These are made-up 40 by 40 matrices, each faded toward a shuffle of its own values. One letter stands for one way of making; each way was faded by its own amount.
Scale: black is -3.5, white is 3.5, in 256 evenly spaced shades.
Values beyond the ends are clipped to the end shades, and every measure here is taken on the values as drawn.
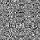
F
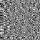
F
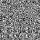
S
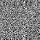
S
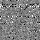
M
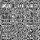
F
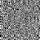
F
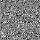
M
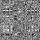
F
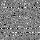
M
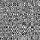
F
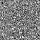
S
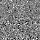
M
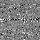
M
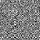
F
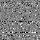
M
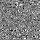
M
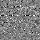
M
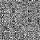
S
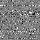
M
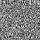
S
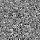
S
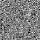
S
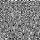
S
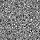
S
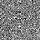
S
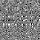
F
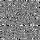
M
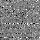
M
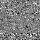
M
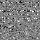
M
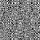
F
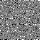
M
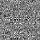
F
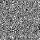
S
